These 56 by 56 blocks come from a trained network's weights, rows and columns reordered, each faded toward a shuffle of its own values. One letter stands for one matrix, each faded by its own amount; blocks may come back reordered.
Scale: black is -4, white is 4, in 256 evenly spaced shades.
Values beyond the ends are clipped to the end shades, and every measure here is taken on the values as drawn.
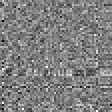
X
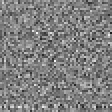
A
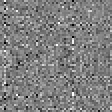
X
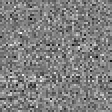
A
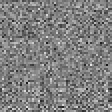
A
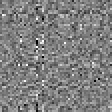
X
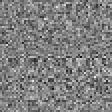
A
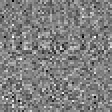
X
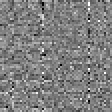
X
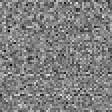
A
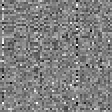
X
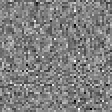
X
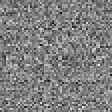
A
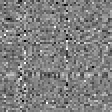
X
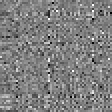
X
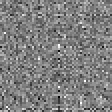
X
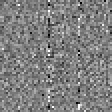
X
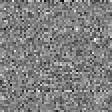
A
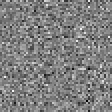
A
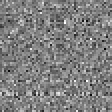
A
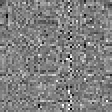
X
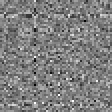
X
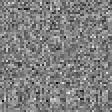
A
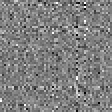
X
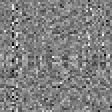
X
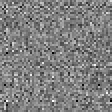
X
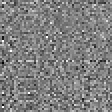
X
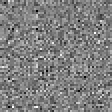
X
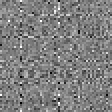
X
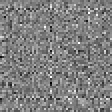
X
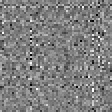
X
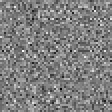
A
